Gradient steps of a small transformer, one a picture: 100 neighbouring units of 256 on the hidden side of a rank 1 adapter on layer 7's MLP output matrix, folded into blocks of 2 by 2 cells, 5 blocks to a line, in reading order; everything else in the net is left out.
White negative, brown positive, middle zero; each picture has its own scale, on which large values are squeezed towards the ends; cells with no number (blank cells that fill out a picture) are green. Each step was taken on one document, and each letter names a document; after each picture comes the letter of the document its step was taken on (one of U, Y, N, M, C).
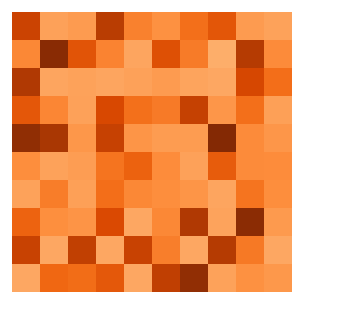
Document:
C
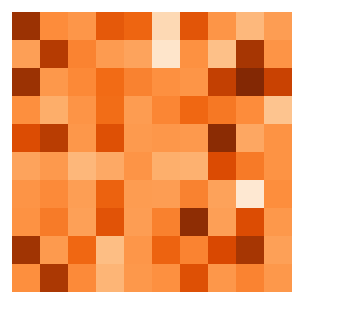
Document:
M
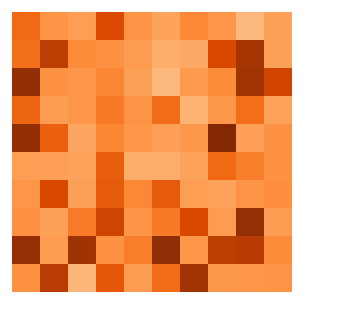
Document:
M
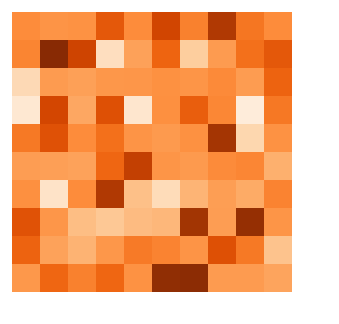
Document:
C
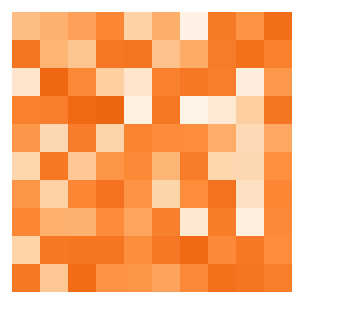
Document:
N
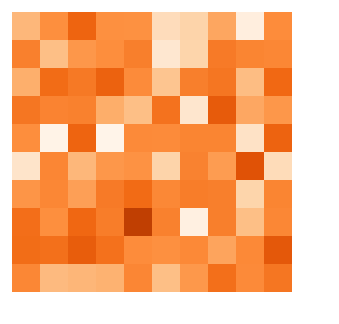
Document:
N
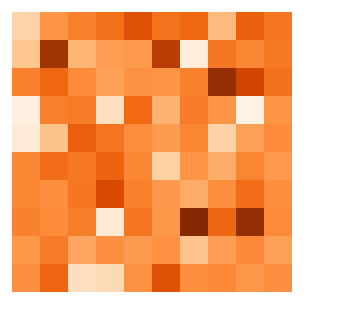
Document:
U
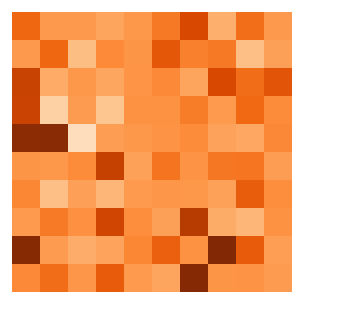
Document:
U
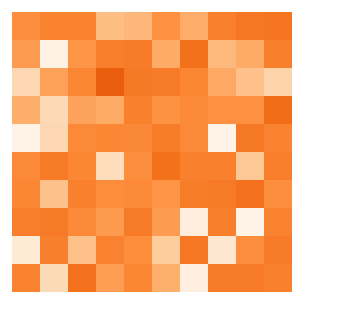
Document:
M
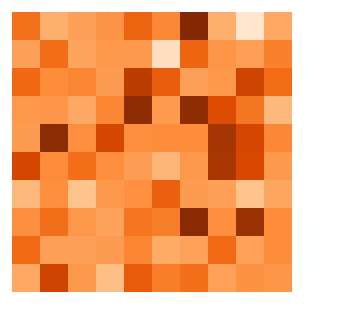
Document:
N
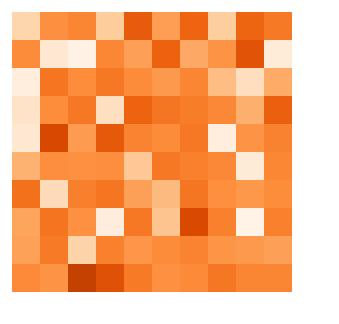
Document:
C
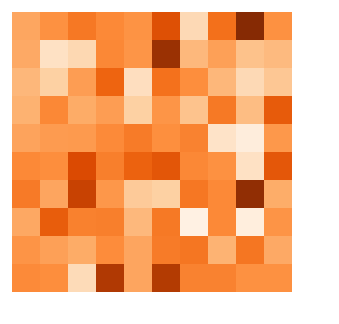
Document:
N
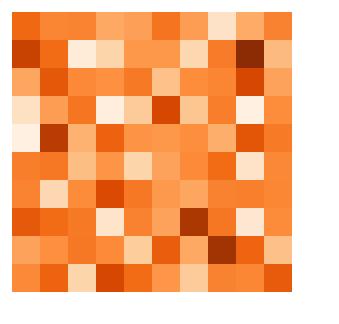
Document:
C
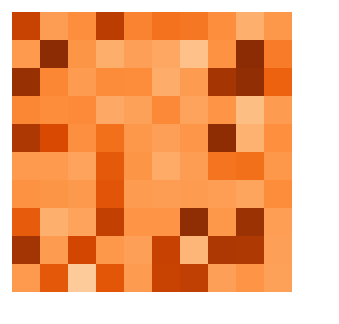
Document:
U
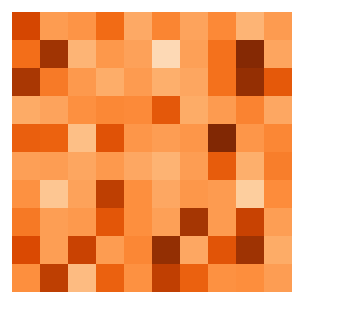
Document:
M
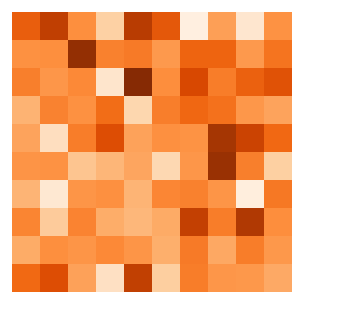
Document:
N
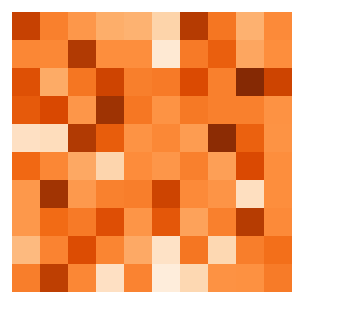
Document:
U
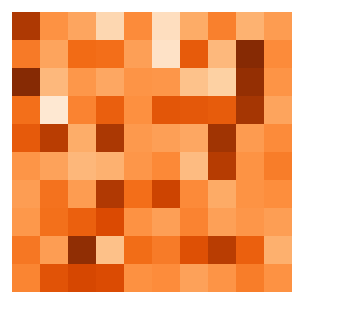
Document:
M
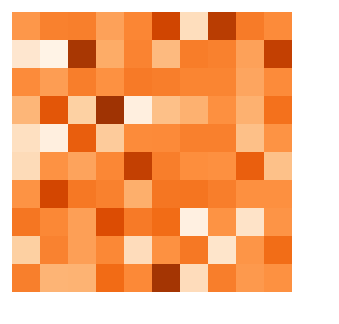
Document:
C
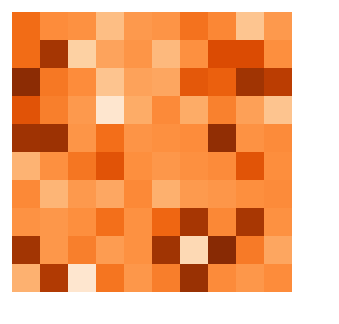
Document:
M
